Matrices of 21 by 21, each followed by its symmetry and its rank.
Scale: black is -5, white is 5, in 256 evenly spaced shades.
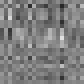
neither, rank two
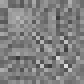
symmetric, rank three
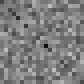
symmetric, full rank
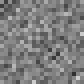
symmetric, full rank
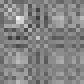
symmetric, rank three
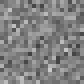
neither, full rank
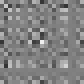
symmetric, rank two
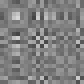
symmetric, rank two
